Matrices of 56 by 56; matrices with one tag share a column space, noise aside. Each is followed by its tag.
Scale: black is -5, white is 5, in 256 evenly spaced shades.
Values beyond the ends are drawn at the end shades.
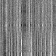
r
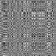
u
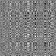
u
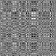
u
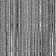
r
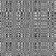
u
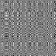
u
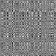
u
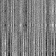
r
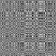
u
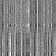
r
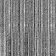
r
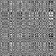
u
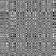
u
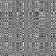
u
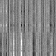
r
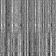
r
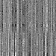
r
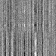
r
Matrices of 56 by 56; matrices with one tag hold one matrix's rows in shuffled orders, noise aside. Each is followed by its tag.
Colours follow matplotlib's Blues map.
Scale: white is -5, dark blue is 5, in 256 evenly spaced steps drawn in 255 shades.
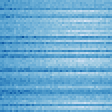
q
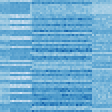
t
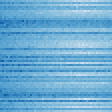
q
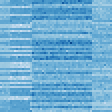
t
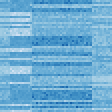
t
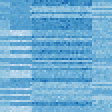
t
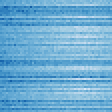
q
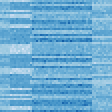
t
